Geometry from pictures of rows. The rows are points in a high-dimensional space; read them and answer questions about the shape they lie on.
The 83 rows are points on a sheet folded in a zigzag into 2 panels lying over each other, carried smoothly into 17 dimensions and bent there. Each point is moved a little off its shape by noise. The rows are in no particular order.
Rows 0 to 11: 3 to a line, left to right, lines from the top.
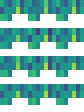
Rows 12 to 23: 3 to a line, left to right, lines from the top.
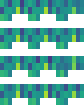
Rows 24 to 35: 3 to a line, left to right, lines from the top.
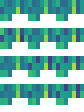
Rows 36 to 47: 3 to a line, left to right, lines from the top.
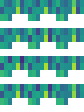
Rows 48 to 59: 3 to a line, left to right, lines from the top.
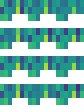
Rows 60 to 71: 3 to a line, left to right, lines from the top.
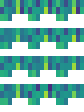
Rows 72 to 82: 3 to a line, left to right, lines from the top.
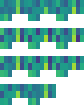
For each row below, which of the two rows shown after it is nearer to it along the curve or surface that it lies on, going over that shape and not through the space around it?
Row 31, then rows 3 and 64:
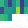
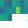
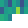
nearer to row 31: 64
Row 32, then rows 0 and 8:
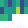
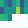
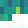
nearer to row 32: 8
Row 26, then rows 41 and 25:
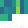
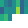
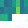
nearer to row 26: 25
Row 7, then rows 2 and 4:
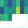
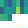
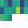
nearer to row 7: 4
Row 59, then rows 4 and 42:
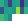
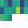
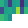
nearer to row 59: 4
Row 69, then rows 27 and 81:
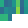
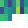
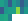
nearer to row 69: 27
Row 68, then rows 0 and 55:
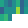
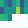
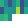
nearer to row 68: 55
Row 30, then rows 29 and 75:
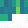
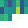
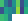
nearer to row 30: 75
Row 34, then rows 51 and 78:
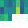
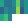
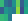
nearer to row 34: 51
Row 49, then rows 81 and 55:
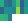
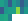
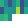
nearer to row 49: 55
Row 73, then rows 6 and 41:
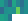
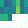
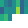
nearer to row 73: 6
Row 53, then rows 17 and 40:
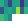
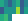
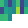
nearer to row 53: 40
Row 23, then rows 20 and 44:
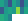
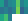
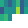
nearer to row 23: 44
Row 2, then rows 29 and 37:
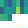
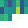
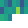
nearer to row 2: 37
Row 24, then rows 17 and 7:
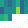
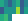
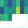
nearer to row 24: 17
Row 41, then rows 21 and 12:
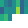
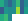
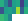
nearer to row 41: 21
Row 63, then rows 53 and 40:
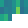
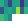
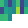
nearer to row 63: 40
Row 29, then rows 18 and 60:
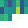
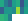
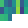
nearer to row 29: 60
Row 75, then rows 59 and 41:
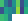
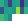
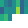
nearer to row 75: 59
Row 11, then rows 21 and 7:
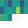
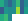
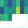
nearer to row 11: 7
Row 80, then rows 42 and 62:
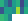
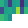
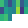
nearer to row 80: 42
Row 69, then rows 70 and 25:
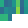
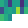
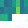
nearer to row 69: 25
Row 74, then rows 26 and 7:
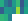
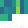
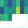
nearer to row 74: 26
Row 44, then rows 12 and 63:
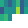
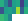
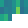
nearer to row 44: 63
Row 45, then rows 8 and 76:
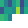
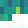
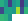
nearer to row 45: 76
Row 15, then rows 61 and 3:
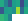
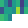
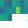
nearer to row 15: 61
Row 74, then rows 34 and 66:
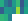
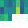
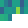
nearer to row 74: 66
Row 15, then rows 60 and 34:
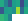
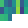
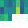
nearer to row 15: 60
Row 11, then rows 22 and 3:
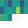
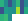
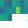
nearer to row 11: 3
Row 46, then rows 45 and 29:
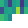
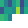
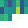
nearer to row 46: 45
